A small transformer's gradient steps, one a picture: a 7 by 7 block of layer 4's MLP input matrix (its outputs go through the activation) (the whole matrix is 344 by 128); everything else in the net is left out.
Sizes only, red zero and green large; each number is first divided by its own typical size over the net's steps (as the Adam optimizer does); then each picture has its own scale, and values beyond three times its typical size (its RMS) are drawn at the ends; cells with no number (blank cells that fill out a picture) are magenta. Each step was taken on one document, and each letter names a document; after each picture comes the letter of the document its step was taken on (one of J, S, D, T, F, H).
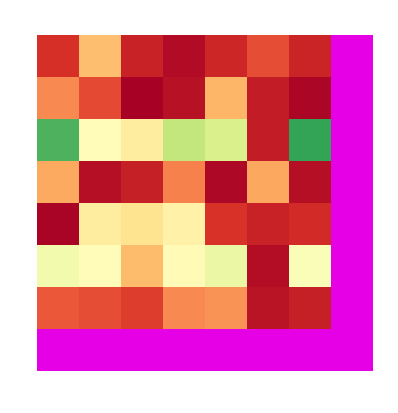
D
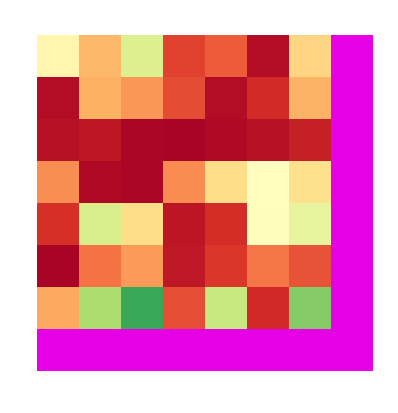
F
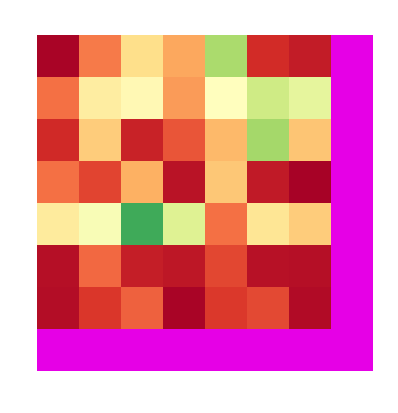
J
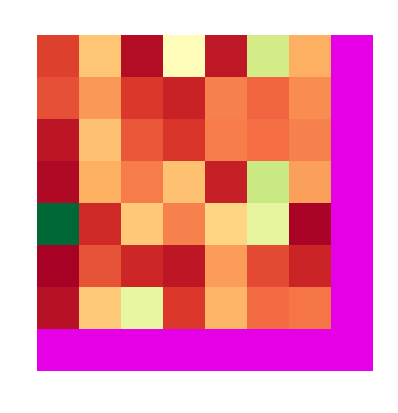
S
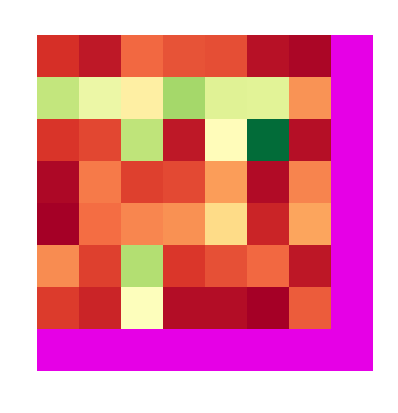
J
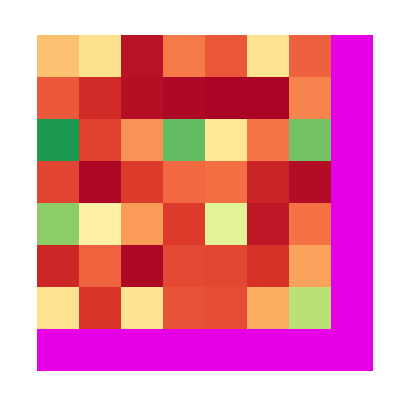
D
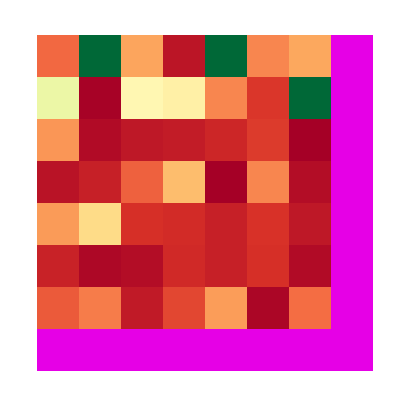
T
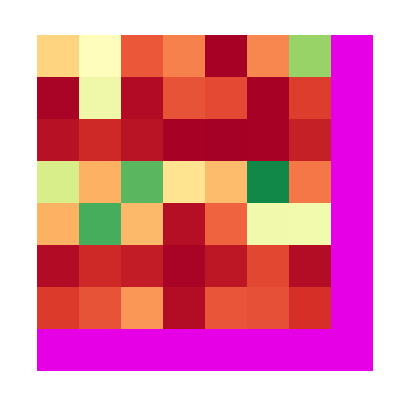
F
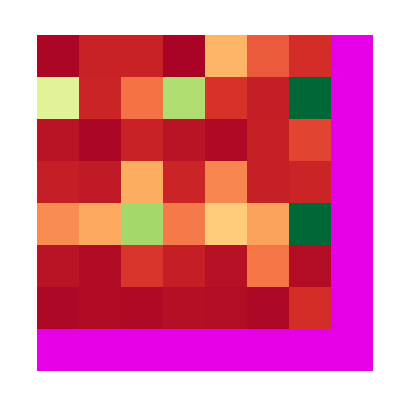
T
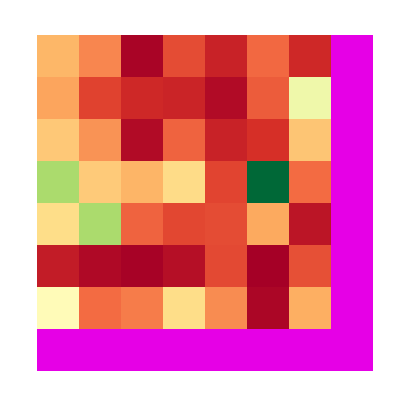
S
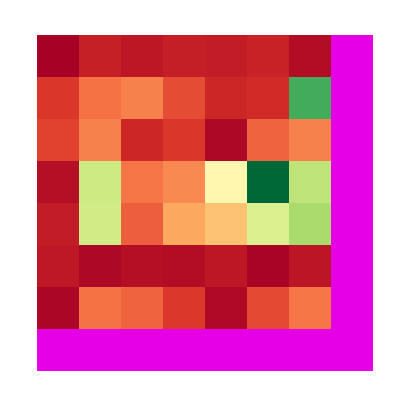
S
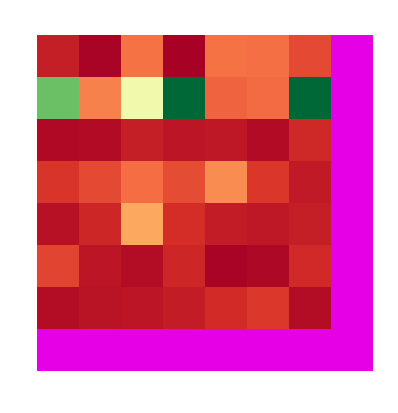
T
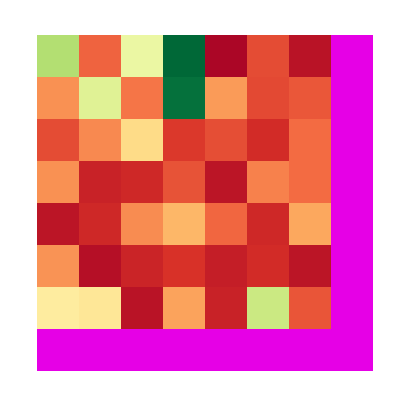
J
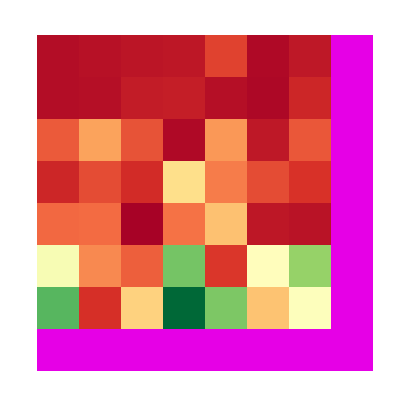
D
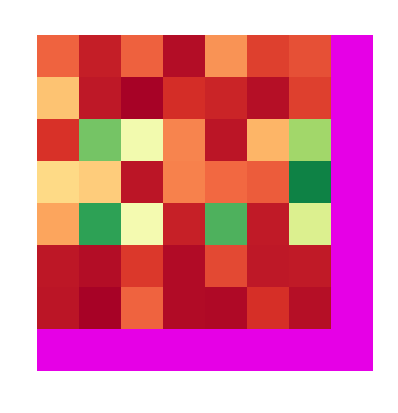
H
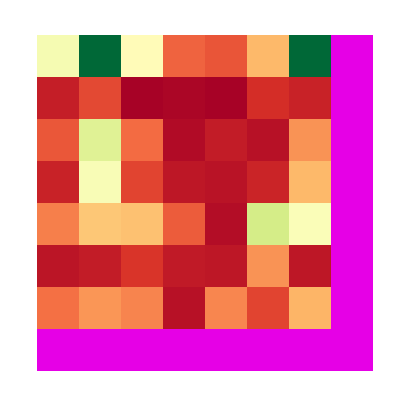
F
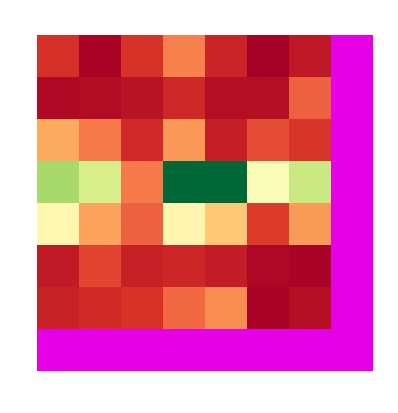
S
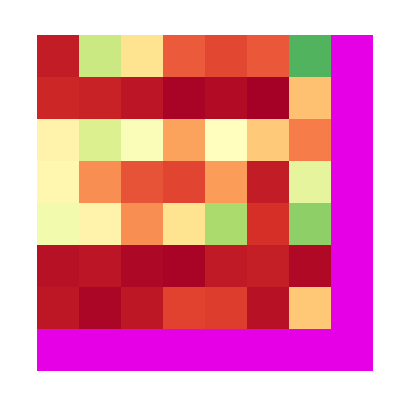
H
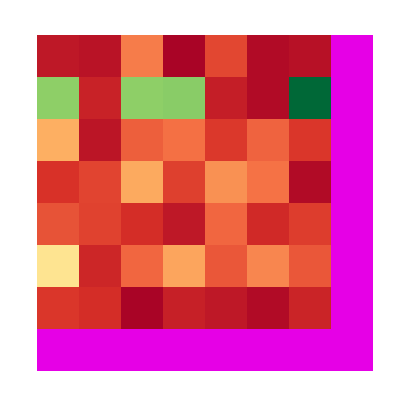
T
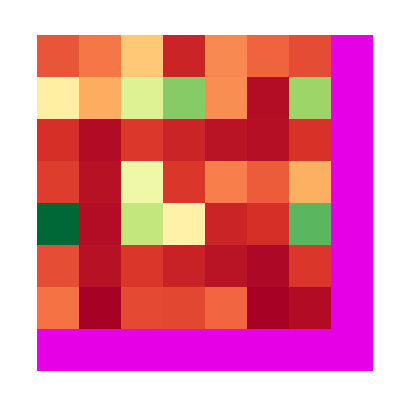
T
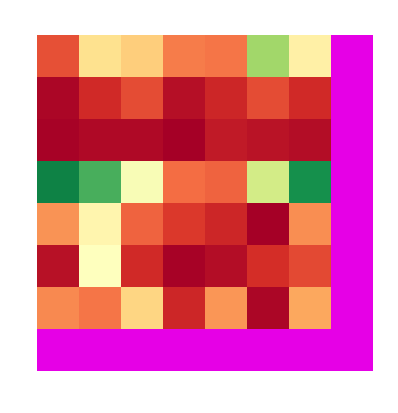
F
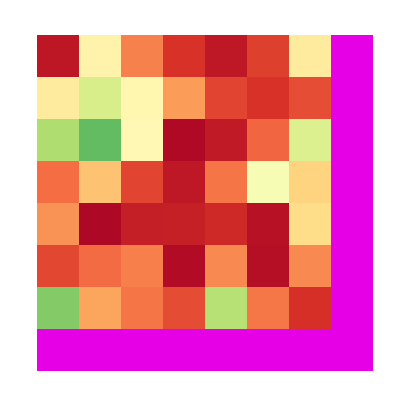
H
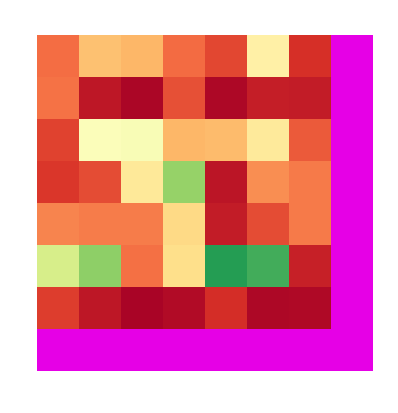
J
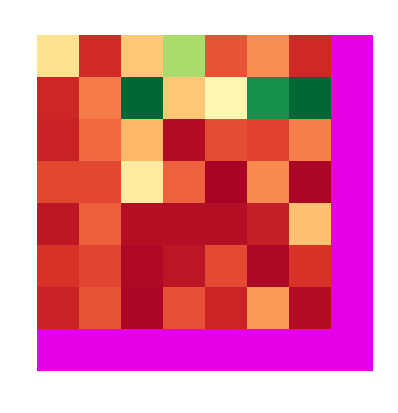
J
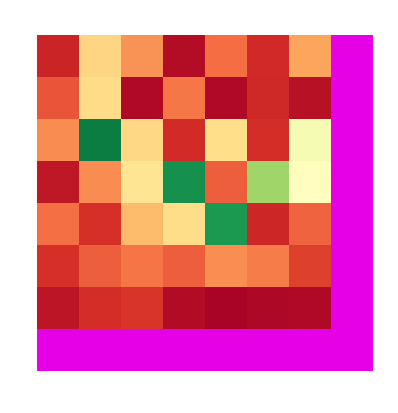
H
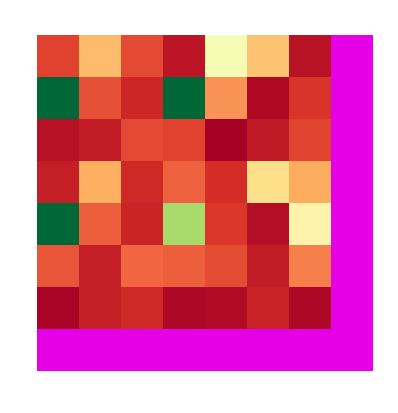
T
